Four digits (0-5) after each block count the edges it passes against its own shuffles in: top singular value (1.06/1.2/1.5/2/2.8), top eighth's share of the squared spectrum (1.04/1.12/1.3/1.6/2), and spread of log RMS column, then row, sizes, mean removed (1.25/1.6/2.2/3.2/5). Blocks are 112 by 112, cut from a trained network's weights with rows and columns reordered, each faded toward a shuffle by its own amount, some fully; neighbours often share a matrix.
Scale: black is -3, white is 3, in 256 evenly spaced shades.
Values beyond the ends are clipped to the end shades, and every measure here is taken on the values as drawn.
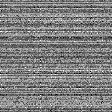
5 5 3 3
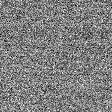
1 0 0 0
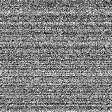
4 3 1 2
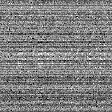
5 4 2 3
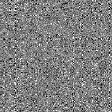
4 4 3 2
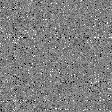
3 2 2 2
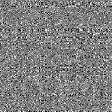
4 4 1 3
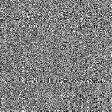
4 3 2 3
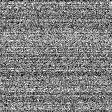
4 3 0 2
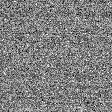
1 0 0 0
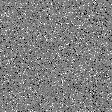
0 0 0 0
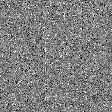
1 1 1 1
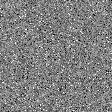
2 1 0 0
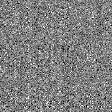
3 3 1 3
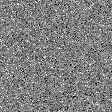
1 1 0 0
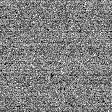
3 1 0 0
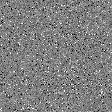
2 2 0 1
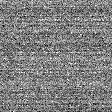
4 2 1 1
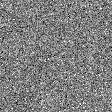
0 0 0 0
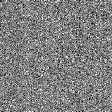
3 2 1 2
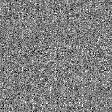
3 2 1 2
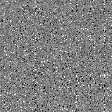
3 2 2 0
